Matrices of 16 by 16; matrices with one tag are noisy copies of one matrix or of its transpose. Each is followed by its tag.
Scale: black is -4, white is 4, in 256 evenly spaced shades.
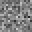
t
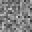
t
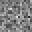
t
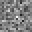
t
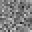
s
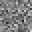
s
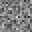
t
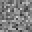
t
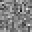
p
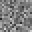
s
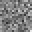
s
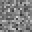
t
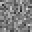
p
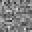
p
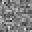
p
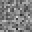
t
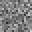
s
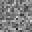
t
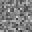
t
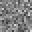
s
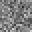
s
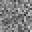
s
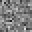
p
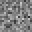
t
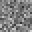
s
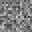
t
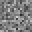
t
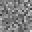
s
